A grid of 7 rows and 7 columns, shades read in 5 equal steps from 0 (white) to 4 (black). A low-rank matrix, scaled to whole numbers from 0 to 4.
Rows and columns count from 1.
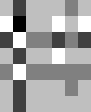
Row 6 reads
1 3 1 1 1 2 1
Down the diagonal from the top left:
1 4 2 1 2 2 1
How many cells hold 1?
24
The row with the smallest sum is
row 2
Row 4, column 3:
1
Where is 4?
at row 2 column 2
